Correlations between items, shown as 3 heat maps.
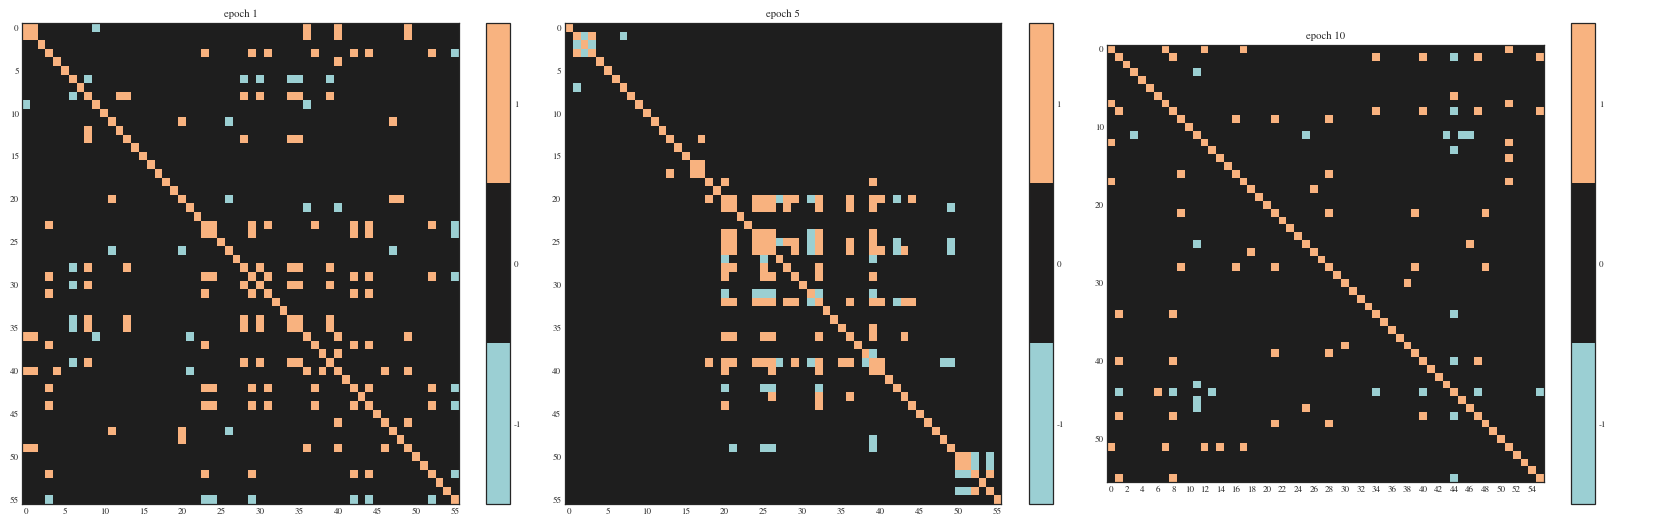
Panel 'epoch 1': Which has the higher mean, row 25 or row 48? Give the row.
48
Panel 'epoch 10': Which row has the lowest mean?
44
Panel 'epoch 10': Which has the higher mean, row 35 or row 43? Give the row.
35
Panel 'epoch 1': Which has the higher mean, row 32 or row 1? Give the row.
1
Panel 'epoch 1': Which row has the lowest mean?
55
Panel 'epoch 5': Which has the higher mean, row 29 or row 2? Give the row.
29
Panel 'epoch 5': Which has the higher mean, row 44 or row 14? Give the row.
44
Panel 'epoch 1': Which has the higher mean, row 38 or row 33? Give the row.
38
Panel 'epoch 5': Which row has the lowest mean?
31
